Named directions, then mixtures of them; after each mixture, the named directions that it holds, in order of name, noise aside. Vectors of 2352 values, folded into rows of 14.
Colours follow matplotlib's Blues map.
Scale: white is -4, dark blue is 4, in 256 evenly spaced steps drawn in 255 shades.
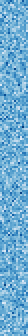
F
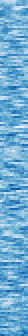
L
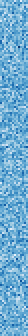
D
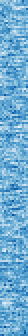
F, L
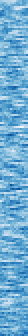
L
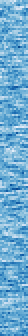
D, L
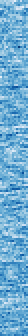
D, L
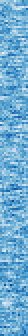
F, L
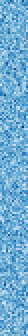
F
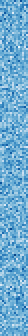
D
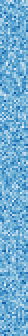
F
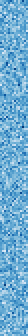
F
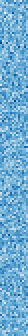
D, F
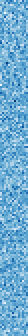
D, F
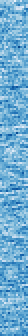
D, L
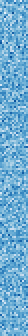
D, F
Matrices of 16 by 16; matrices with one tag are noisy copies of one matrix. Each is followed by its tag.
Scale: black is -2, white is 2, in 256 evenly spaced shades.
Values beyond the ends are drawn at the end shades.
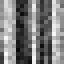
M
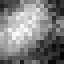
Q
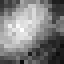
Q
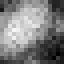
Q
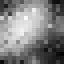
Q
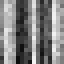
M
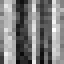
M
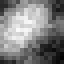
Q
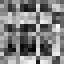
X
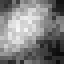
Q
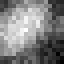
Q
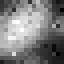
Q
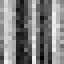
M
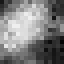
Q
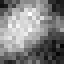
Q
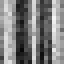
M
